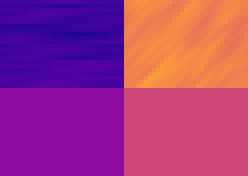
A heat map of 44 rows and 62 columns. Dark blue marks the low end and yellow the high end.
It is made of 2 by 2 panels. Panel 1,1: very low, streaked across, faint in contrast. Panel 1,2: high, slanting up to the right, faint in contrast. Panel 2,1: low, flat. Panel 2,2: middling, flat.
